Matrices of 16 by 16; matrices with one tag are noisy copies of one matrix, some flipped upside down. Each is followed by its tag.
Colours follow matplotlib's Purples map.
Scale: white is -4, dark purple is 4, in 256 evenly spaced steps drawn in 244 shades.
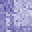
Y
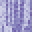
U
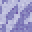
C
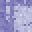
Y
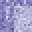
Y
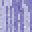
U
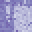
Y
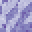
C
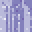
U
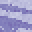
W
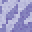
C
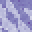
C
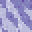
C
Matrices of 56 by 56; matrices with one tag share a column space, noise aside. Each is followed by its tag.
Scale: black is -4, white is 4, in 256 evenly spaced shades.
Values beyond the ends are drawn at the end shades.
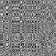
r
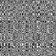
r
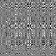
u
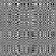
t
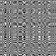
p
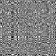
p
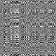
p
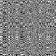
p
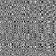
r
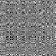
p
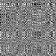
t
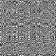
p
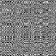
p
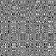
r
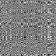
p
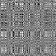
t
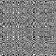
p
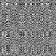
t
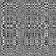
u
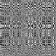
u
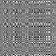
p
